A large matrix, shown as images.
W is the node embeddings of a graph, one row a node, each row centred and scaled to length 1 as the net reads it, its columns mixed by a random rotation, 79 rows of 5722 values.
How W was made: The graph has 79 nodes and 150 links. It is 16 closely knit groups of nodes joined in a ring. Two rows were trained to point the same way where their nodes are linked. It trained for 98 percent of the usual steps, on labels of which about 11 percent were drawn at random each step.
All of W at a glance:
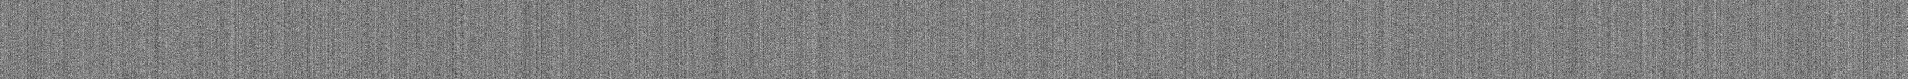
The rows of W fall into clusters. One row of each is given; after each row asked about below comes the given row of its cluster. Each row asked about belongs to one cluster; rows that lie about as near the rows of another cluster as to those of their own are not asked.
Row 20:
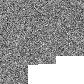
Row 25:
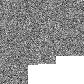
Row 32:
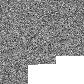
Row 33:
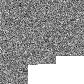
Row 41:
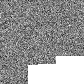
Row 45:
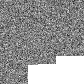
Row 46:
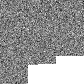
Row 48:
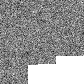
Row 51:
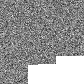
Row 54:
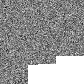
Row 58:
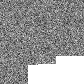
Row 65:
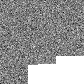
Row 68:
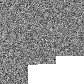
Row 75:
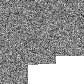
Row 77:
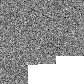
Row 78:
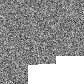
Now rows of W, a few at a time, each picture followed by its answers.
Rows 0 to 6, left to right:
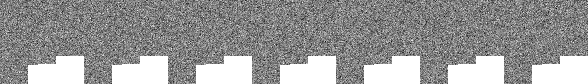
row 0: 25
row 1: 20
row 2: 45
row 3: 54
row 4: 58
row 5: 33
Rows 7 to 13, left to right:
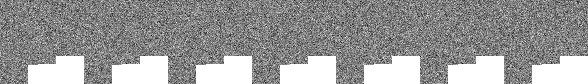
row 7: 33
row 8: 32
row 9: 41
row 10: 32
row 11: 77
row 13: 45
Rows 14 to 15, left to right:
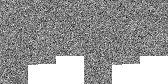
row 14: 68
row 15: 75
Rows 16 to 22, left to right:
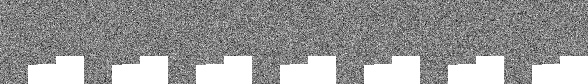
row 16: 78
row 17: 41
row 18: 25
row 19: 48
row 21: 33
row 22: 75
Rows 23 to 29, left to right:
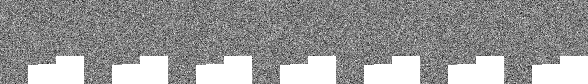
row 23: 45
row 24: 45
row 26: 20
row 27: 51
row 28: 32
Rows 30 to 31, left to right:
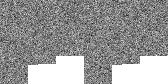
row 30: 58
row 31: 54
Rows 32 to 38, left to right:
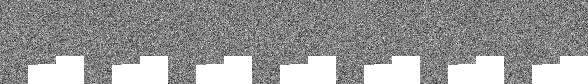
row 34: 65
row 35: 33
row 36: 32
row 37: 48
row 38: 20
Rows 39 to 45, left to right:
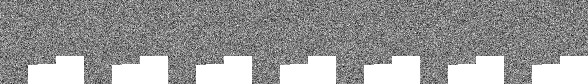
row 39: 41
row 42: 46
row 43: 32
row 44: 48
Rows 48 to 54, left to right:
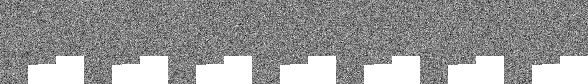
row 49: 68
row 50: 20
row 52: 58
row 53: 41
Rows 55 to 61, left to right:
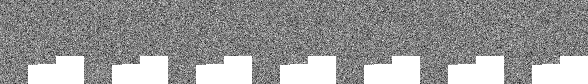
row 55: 77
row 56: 33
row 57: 25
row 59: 68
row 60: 65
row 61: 48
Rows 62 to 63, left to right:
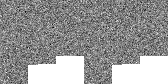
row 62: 68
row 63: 46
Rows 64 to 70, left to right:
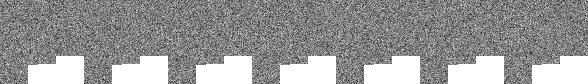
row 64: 46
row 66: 54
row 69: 54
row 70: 48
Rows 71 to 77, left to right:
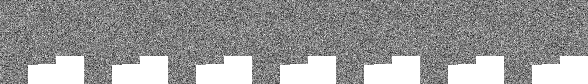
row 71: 41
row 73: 77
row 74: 75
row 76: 68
